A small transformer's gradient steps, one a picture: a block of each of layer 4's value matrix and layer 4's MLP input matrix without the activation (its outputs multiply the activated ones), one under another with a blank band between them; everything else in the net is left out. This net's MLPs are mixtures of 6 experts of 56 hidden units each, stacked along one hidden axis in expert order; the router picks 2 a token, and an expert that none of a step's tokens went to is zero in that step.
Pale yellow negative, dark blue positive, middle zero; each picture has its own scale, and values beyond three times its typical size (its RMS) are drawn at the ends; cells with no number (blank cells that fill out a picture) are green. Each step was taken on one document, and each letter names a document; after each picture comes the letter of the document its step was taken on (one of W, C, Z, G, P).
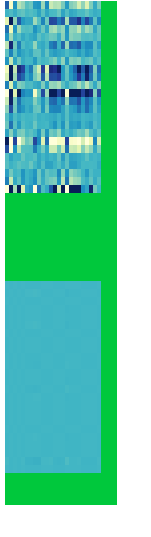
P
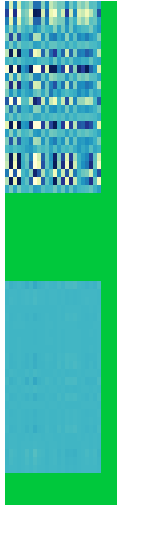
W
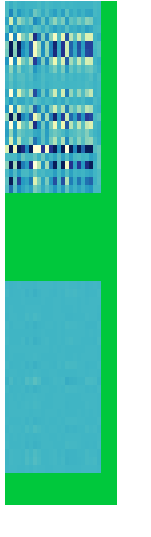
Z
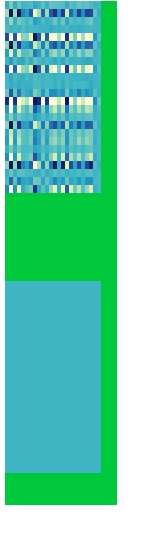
Z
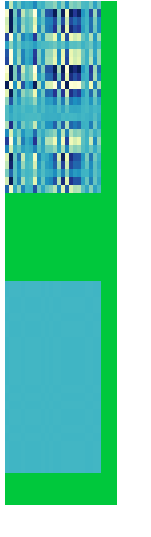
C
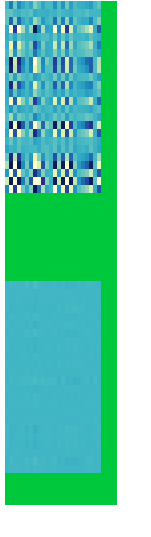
W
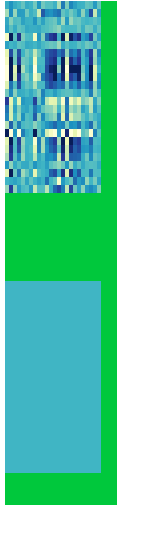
C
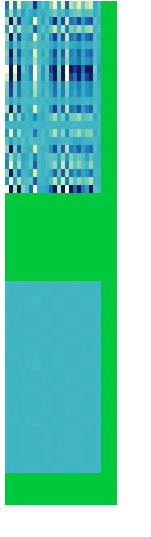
C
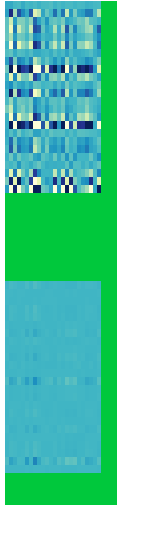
W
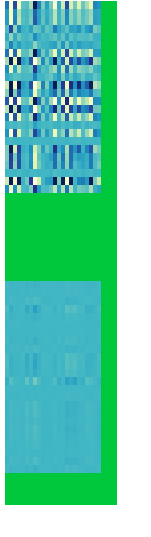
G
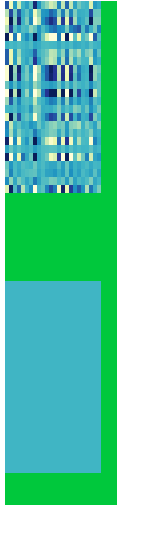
C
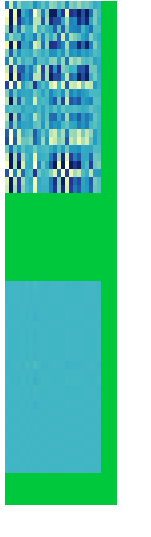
P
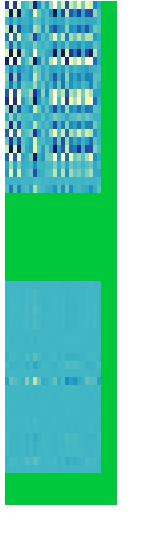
Z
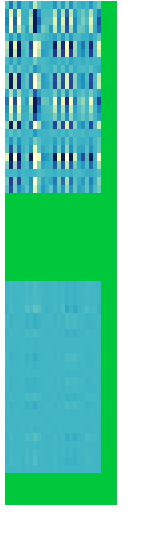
G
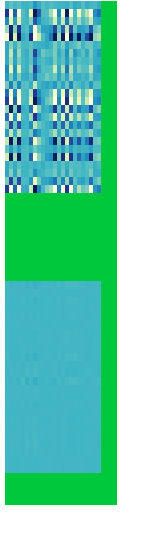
G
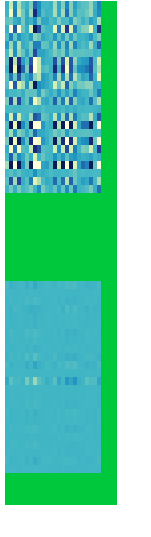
W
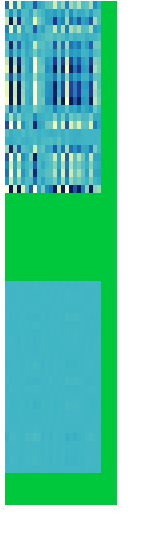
P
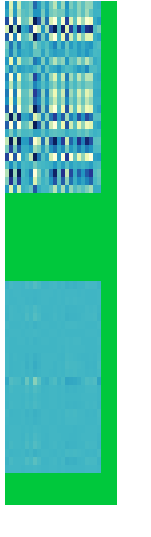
Z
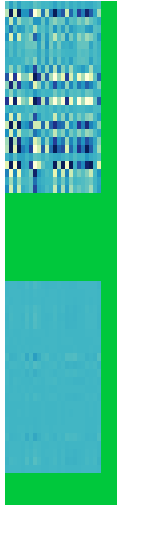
Z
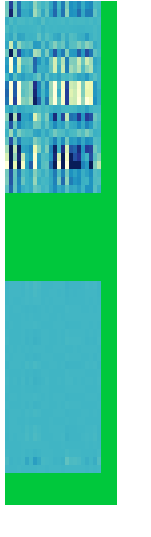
Z
